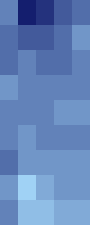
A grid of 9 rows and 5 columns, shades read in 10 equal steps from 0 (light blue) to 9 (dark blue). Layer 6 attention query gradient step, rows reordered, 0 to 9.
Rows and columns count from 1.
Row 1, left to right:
4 9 8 6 5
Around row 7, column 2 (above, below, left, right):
3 0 5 3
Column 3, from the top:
8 6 5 4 4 4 3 2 1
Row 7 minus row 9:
1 2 2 1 1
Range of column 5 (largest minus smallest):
3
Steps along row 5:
same same down same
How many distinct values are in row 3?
2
